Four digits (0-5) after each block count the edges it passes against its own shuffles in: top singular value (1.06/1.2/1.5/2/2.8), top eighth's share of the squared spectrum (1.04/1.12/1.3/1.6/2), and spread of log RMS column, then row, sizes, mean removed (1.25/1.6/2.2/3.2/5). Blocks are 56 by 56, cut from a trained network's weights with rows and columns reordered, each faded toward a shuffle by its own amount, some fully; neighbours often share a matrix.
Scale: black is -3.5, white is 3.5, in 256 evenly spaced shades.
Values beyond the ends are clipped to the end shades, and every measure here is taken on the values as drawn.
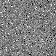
0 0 0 0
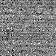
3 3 2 1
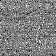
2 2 1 0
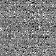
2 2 2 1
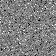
0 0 0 0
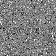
0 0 0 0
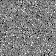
1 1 0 0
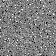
0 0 0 0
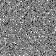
0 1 0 0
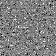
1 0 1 0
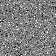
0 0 0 0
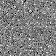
1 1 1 0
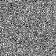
1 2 0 1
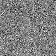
0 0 0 0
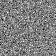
0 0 0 0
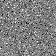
0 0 0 0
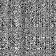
3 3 0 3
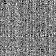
3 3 0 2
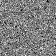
0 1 0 0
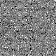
2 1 1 0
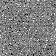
1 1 0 0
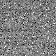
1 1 1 0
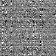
3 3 3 1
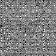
3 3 3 1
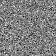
1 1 0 0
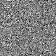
2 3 1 0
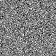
2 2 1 0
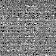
3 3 3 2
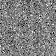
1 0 0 0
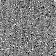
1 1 0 0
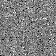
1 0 0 0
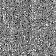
2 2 0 1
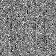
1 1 0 0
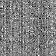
3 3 0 3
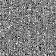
1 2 0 0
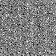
1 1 0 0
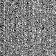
2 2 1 1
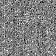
2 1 0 0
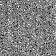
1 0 0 0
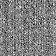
3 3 0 2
